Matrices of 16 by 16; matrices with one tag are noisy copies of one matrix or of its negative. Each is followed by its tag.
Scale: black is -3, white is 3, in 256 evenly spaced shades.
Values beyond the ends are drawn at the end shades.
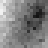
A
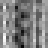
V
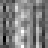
V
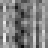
V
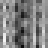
V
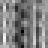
V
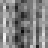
V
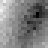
A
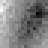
A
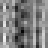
V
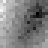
A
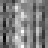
V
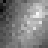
A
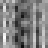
V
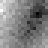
A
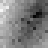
A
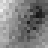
A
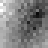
A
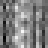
V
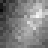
A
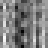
V
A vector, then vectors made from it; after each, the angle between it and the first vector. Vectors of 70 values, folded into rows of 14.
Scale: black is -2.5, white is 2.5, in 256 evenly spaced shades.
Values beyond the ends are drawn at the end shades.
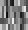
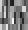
nearly parallel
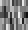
orthogonal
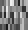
nearly opposite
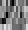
partly aligned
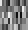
orthogonal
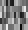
nearly parallel
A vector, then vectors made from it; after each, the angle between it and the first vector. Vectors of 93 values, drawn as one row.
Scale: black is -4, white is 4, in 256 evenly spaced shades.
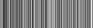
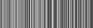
partly opposed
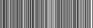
nearly parallel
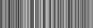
orthogonal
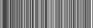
nearly parallel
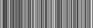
nearly parallel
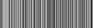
nearly opposite
